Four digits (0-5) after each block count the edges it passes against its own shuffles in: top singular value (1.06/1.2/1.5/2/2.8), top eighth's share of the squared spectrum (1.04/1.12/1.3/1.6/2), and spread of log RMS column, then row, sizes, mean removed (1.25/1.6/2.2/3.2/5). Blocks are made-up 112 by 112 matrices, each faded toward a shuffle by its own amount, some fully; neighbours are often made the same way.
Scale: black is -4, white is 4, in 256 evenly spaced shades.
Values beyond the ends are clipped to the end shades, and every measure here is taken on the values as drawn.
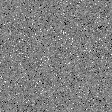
0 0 0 0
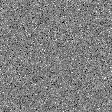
0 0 0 0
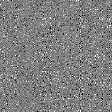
4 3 3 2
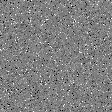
0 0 0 0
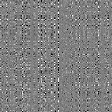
5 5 4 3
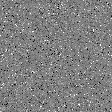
1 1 0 0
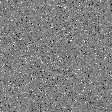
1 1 0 0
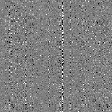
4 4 3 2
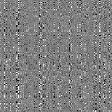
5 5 4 2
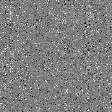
3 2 1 0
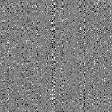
4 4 3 2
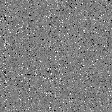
3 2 2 0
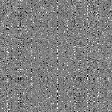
4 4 3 2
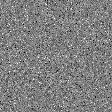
0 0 1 0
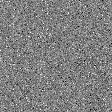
0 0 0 0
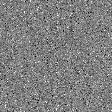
0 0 1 0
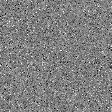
0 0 1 0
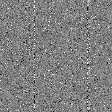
2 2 2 0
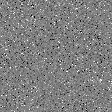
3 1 0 0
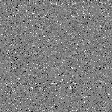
4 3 1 1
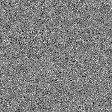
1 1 0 2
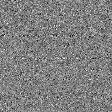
1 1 0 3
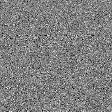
1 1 0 2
